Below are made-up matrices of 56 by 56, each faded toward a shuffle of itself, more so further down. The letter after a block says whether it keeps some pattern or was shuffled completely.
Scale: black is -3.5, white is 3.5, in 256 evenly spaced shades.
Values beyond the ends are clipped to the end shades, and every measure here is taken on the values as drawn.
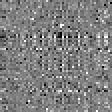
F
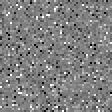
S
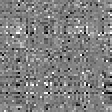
F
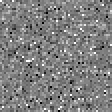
S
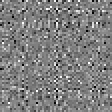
F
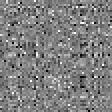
F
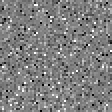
S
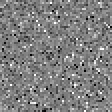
S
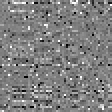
F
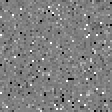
S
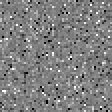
S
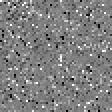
S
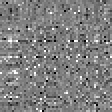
F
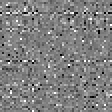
F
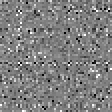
F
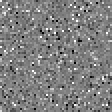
S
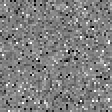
S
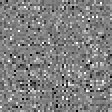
F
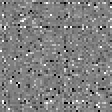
F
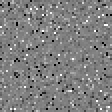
S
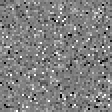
S
